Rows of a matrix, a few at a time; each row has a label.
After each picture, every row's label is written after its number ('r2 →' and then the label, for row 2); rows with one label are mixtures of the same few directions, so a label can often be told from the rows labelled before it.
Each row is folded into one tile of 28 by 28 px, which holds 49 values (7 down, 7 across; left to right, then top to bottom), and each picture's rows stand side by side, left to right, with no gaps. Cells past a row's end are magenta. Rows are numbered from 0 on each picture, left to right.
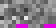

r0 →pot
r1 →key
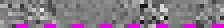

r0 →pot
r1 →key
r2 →pot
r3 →key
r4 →key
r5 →pot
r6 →pot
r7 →pot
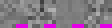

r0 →key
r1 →key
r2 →key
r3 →key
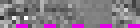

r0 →pot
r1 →key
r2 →key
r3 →pot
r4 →key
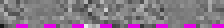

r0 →pot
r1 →pot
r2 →key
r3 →pot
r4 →pot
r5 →pot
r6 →key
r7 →key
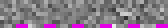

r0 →key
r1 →pot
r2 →key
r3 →key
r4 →pot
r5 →pot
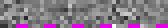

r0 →pot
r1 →key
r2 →key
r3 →pot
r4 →pot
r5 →pot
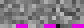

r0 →pot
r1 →pot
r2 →pot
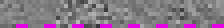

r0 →pot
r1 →key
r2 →key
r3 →pot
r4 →key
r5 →pot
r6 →key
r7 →key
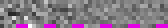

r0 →pot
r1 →pot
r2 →key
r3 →pot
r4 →pot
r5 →pot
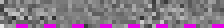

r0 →pot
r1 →pot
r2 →key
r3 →pot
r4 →pot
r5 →key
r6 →key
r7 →key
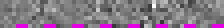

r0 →key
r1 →key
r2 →pot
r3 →key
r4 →pot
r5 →key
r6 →key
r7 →key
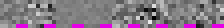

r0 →pot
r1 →pot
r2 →key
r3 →pot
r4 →pot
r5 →key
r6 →pot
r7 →pot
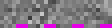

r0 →key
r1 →key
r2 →pot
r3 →key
